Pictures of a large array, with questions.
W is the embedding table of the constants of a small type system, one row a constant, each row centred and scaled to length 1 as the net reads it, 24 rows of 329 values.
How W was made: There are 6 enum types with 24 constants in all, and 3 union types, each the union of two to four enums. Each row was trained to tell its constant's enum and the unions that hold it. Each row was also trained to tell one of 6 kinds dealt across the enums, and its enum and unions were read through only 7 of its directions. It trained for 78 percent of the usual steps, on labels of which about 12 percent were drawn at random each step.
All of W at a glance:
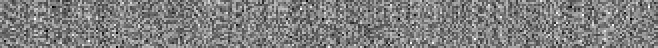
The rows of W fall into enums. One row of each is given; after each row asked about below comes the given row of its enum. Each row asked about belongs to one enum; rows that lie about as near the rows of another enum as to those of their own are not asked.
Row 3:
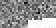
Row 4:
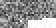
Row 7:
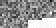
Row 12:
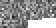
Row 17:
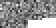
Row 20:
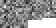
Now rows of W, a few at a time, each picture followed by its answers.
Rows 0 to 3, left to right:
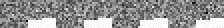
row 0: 4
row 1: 7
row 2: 20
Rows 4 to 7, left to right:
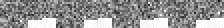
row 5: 4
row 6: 7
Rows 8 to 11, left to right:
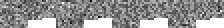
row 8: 20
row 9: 17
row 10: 4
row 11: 7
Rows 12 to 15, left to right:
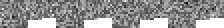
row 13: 12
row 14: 3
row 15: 20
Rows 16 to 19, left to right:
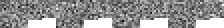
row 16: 3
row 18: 3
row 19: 4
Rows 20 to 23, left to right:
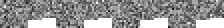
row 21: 7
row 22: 17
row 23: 12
